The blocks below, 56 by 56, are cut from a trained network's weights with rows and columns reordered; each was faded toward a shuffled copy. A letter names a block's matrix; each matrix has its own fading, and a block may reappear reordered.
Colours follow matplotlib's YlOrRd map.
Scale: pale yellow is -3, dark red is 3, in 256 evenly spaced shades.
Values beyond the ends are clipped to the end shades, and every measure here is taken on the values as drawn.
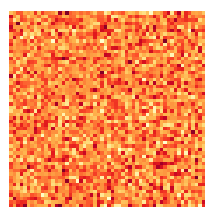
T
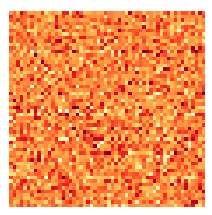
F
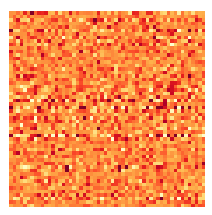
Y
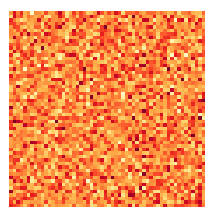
T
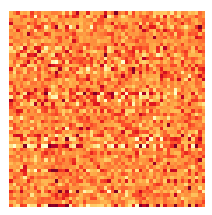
Y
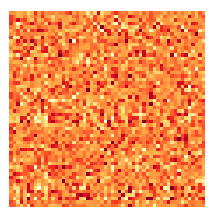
F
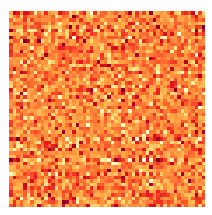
F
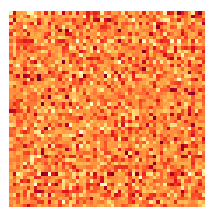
F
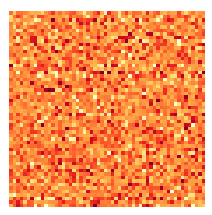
F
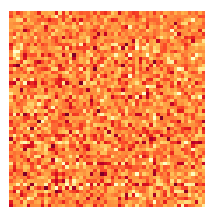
F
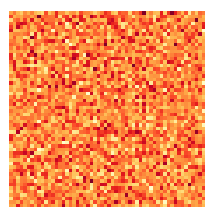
T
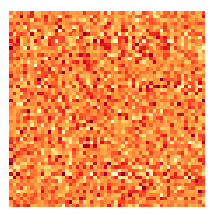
F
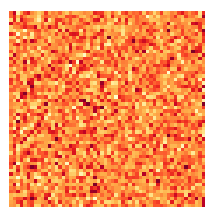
T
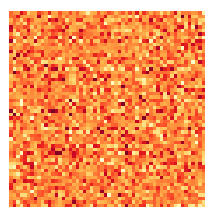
F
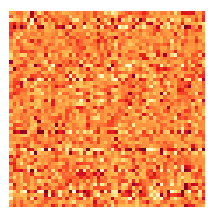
Y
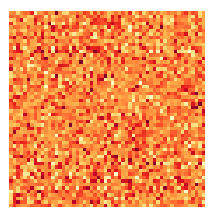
F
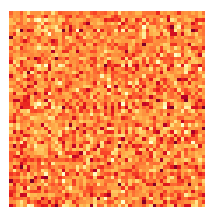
F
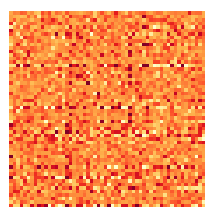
Y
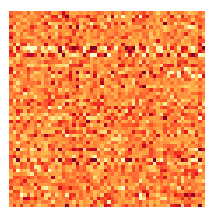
Y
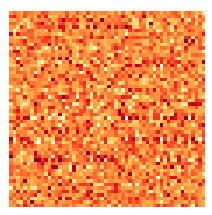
F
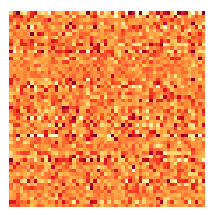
Y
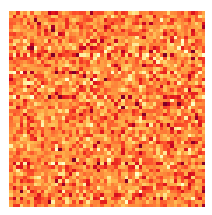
F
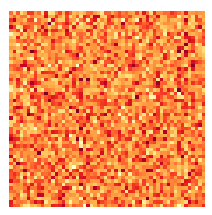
T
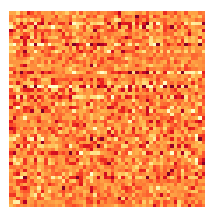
Y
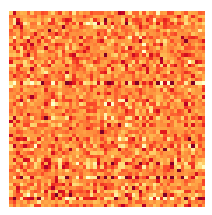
Y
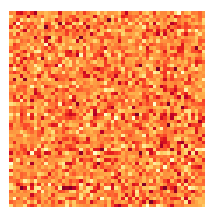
F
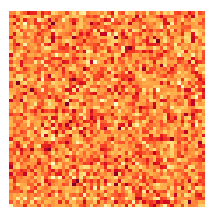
T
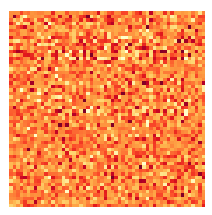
F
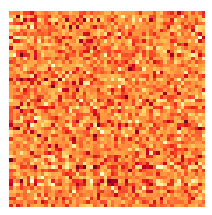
F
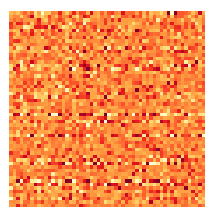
Y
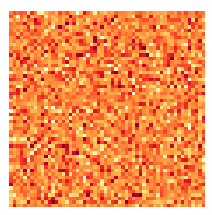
F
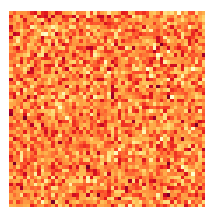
T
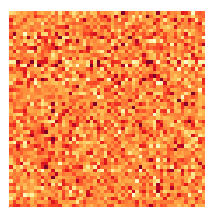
F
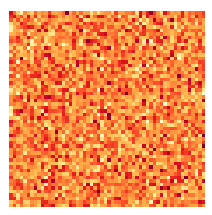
T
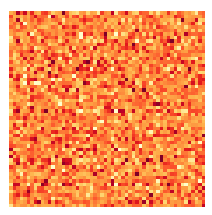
F
